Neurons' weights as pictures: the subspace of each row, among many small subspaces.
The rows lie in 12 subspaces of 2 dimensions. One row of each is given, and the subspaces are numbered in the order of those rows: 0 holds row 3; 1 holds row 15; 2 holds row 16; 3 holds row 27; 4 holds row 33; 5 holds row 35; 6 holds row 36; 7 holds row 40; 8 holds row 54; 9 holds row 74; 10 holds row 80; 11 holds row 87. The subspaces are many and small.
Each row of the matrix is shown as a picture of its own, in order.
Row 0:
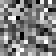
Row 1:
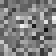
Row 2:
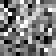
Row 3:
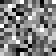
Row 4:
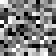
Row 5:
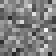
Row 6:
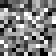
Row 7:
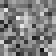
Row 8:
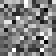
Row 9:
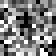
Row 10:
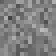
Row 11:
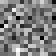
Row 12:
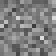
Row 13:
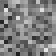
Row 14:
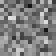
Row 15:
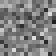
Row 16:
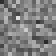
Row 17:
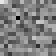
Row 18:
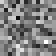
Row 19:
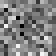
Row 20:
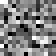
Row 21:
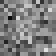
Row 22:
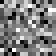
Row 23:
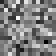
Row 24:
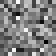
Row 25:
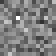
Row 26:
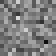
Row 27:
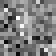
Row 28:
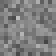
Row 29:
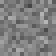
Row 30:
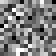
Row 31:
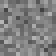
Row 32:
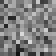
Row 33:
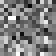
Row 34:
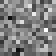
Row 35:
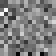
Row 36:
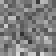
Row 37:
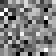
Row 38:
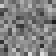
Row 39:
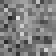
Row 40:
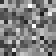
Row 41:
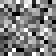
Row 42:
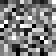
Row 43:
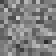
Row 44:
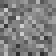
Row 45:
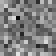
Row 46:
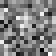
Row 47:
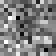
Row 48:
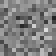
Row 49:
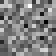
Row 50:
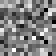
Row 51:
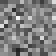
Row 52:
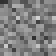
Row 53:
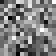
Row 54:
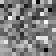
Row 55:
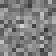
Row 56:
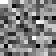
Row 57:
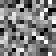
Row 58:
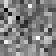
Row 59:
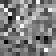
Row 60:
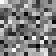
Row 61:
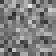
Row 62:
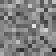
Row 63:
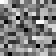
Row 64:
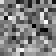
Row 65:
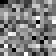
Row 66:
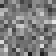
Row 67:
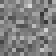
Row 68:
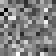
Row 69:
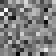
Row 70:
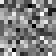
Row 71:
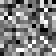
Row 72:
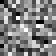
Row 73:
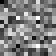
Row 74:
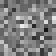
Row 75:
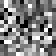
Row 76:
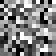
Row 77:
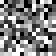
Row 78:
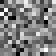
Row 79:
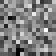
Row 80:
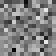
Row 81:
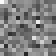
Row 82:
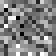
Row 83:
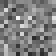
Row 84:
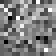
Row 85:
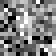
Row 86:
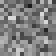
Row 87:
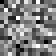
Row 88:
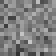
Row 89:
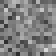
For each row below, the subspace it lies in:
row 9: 3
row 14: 4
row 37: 5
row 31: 7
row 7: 3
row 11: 0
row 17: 10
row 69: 5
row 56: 10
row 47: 3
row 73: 11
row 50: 1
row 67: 4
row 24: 2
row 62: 0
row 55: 4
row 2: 8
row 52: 10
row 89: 7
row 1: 9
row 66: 5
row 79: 6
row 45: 1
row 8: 10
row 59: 8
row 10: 9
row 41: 2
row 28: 1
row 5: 6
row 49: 8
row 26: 2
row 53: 9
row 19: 4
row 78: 5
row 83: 9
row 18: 11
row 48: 9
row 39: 3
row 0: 1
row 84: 8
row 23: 11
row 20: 2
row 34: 6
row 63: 10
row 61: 7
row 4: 11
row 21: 3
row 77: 6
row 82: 4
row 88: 6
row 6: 1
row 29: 4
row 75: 8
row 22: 7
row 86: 4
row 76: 4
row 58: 8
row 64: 9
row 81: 2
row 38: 5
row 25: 10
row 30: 0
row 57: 1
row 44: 4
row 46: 3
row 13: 7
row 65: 2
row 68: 5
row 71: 0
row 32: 6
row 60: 11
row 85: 3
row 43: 11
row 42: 0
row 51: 0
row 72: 2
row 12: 0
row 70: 7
